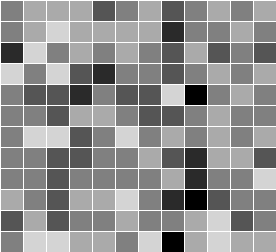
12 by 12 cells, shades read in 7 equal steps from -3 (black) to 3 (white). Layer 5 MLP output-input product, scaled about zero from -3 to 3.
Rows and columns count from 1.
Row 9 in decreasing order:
2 1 0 0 0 0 0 0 0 0 -1 -2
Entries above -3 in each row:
12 12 12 12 11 12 12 12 12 11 12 11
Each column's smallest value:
-2 -1 -1 -2 -2 -1 -1 -3 -3 -1 -1 -1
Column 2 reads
1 1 2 0 -1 0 2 0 0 0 1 2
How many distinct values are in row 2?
4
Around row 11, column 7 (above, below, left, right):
0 2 1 0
